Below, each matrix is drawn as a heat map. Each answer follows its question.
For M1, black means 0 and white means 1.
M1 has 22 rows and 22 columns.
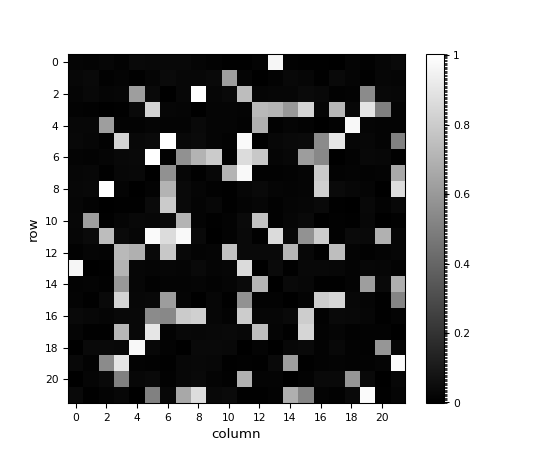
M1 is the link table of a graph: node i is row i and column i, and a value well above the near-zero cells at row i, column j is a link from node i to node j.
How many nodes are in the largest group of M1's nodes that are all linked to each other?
4
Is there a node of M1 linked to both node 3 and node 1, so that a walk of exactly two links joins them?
no
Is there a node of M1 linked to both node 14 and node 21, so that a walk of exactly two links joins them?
yes
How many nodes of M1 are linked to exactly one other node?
3
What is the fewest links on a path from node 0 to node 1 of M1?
5
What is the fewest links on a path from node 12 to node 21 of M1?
2
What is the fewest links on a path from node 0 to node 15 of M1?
3
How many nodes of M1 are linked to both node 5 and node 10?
0
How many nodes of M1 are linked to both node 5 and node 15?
6
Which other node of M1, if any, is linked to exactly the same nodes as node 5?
node 15
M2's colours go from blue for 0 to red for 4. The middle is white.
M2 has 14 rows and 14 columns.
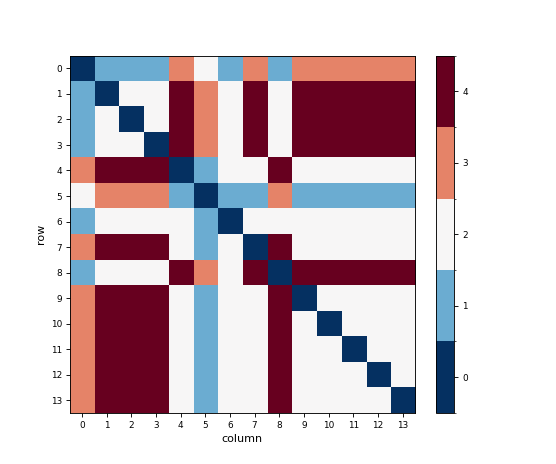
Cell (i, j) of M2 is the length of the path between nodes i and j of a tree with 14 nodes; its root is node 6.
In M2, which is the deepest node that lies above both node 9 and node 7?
5
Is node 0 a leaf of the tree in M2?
no
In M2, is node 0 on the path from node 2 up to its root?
yes
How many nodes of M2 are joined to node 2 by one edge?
1
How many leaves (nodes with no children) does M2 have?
11
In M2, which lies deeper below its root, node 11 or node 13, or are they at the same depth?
the same depth
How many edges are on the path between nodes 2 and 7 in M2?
4
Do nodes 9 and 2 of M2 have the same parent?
no
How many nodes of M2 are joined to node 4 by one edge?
1
